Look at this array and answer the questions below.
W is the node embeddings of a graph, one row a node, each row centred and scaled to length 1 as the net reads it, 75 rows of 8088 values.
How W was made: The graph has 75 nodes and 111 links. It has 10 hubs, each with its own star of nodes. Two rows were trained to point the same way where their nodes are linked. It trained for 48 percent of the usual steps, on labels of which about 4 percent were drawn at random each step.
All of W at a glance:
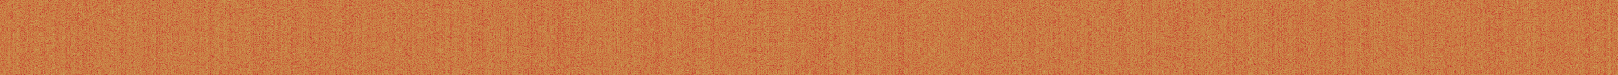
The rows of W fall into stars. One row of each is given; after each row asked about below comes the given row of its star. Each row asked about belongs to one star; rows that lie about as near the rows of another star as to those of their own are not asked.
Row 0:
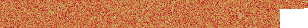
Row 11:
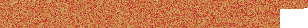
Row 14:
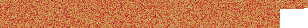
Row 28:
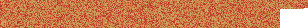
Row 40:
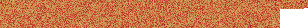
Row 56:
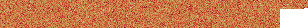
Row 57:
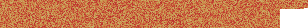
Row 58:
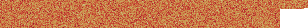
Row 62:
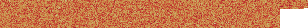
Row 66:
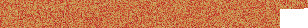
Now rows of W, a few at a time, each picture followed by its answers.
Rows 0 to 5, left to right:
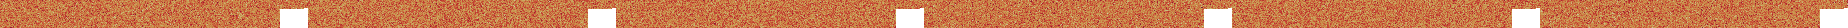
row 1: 66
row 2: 0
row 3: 66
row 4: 0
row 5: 0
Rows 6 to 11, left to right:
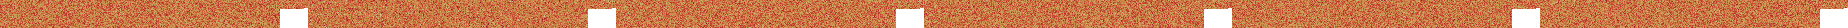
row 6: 58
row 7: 0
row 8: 66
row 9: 28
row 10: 14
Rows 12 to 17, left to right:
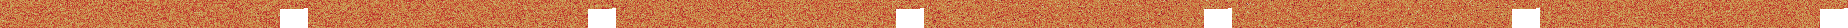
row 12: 11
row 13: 58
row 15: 40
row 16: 56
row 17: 62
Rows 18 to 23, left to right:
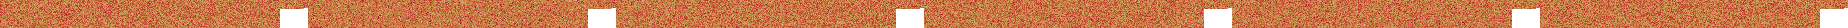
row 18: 58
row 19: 11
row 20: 14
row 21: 0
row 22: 57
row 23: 14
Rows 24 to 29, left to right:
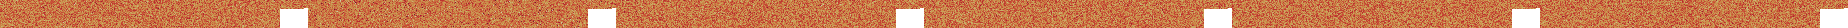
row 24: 40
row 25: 57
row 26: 66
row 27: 11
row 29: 28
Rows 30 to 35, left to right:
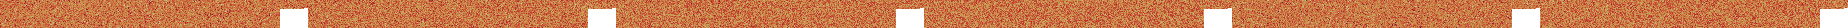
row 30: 28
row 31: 56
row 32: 57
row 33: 0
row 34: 40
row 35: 57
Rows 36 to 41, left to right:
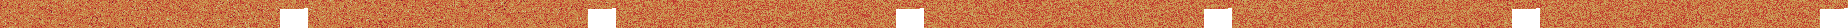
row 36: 58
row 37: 57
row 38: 62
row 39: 40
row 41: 66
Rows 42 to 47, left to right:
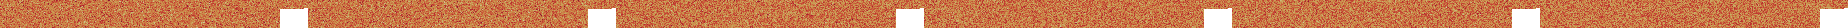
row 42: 11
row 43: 0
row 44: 11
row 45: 40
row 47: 56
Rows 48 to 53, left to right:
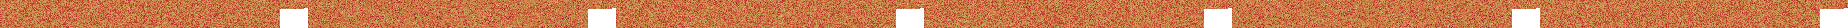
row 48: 66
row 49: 14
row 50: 14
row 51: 14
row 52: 14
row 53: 0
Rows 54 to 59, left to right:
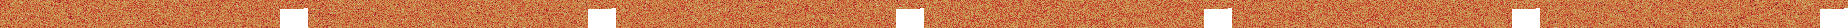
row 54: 11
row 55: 28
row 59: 14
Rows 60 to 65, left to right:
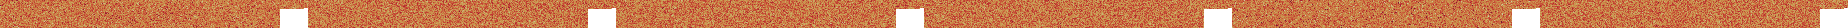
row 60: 0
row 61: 11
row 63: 11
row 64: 28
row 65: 66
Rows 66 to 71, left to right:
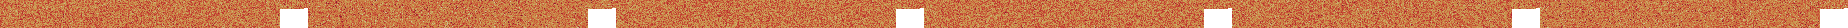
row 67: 58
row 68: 40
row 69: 57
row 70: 58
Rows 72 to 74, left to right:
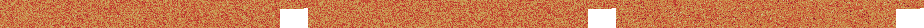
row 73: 11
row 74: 62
